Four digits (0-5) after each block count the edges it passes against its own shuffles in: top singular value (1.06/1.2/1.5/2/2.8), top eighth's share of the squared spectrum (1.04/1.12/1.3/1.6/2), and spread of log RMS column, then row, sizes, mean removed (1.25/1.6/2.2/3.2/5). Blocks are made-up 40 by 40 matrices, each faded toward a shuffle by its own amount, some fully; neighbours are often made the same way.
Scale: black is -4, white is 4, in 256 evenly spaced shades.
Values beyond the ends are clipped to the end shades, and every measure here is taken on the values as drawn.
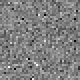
0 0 0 0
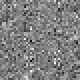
1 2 3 0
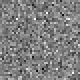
0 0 0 0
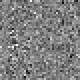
1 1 2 0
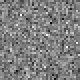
0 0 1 0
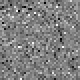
0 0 0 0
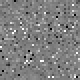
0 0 0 1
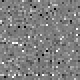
2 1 0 1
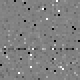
2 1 0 0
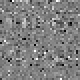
3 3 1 2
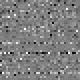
3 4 0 2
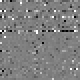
4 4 1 2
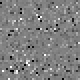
2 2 0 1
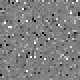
1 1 0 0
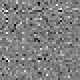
3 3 2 2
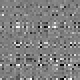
4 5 2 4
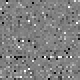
3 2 0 1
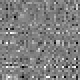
4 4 2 3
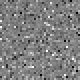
2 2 0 0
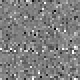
3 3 1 1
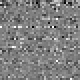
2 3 0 3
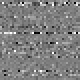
2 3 0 3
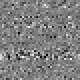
1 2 0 3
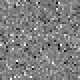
1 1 0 1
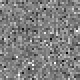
2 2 0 0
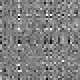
4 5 3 2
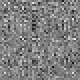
3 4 2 2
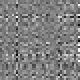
4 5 3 3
